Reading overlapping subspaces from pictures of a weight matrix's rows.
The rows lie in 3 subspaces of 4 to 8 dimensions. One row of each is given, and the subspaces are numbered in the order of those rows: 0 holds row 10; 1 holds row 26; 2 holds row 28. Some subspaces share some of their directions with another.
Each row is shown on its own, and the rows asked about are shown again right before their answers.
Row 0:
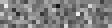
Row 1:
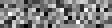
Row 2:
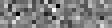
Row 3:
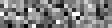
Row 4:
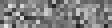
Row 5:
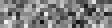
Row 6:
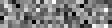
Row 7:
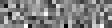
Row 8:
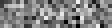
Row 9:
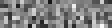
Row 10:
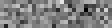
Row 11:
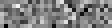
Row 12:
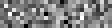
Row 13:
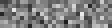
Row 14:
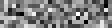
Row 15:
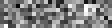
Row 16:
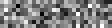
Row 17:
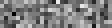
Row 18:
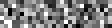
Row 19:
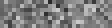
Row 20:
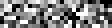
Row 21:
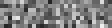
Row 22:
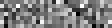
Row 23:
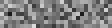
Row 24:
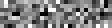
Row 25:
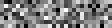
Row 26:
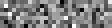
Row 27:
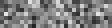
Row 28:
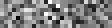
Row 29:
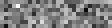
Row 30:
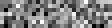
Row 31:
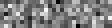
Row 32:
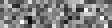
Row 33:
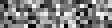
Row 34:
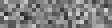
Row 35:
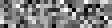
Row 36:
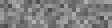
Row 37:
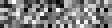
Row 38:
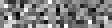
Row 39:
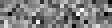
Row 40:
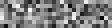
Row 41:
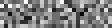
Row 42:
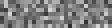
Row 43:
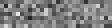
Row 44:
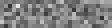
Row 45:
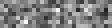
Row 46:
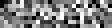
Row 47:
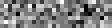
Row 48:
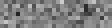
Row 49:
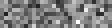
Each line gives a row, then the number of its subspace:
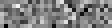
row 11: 0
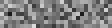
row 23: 0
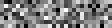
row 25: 1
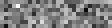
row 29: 0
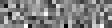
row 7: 1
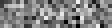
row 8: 1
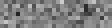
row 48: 2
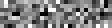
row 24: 0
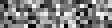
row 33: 1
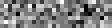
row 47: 2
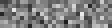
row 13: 1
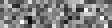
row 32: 0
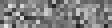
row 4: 1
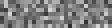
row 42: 0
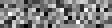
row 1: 0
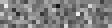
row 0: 1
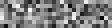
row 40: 0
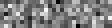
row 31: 1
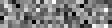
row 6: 0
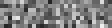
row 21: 1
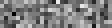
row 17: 0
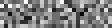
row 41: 0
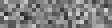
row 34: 0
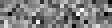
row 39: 1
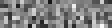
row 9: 1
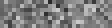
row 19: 2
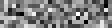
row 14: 0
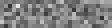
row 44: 2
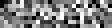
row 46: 1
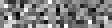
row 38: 1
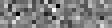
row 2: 2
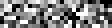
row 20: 2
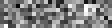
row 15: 2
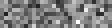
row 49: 1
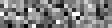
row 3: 1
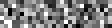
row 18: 0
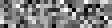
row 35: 1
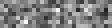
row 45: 0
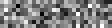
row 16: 1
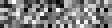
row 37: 0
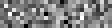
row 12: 1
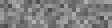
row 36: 0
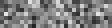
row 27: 1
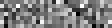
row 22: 0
